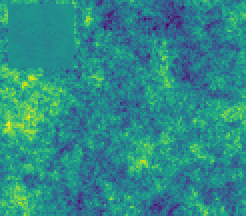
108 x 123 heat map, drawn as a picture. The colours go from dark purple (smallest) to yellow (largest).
Calmest part: top left. Mirror symmetry: none. Average level on the scale: 50%. Ninth with the highest average: middle left. Odd rows or columns: none. Histogram: bell-shaped. Odd patch: calmer, in the top left. Stripes: none.
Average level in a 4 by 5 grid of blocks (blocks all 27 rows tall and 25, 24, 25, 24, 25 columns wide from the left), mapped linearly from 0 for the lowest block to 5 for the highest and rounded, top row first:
3 3 1 0 2
5 3 2 2 2
5 2 2 3 4
4 1 2 2 2
